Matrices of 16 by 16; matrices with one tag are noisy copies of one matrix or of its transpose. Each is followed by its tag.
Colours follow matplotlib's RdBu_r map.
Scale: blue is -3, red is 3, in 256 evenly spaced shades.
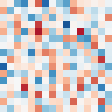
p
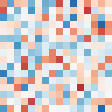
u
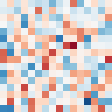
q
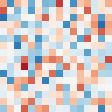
u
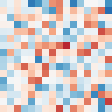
q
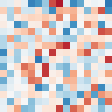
q
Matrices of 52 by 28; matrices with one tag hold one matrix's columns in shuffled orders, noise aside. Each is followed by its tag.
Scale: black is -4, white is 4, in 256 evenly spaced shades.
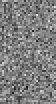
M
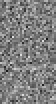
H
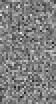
M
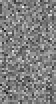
M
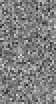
H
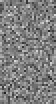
M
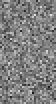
M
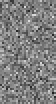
M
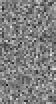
H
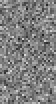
H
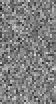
H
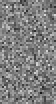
M
